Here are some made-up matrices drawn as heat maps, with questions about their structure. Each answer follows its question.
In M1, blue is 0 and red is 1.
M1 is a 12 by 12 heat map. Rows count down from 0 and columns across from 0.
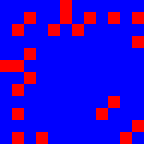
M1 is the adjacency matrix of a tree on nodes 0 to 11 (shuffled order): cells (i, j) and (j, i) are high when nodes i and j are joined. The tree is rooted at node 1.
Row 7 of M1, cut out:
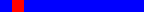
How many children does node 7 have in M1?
0
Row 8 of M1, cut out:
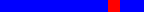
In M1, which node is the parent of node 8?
9
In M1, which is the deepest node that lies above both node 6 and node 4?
2
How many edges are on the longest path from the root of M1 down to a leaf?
2
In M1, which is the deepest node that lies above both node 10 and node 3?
11
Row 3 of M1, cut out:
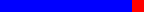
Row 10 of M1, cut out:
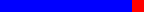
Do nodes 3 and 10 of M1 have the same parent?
yes
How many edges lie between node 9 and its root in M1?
1
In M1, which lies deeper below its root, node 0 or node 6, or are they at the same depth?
the same depth
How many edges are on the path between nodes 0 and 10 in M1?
4
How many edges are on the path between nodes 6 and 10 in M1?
4
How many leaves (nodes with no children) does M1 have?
7
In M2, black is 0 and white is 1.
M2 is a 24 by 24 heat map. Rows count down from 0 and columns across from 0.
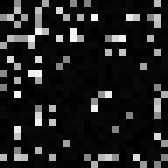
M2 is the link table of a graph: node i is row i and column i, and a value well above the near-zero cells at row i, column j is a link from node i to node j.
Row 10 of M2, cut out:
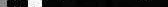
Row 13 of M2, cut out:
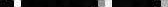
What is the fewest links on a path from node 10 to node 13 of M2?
3
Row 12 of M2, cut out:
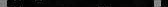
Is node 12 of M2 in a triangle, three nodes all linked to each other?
yes
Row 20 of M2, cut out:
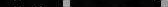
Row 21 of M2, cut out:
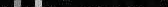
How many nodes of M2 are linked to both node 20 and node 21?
0
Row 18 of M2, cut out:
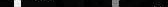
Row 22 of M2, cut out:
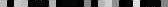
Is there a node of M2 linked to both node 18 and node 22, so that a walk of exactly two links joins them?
yes
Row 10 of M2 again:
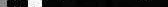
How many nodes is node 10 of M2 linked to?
3
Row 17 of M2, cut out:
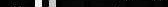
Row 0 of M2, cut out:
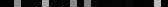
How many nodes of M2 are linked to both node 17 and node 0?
0
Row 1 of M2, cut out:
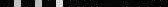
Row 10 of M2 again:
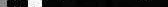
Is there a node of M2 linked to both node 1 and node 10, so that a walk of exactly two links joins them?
yes
